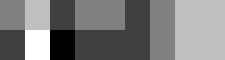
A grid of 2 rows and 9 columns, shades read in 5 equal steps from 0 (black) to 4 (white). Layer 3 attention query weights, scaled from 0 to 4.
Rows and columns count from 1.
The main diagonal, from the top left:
2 4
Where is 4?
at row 2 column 2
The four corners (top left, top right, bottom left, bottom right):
2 3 1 3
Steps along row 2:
up down up same same up up same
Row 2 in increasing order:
0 1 1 1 1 2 3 3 4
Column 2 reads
3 4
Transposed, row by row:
2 1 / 3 4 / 1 0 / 2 1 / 2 1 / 1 1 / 2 2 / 3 3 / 3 3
